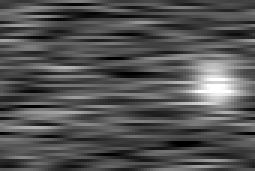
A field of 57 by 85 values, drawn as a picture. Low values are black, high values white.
Overall the values sit about 30% of the way up the scale. A single bump stands in the middle right. The ninth with the highest average is the middle right. The grain runs across in streaks. The values are skewed, with a long tail toward high values.
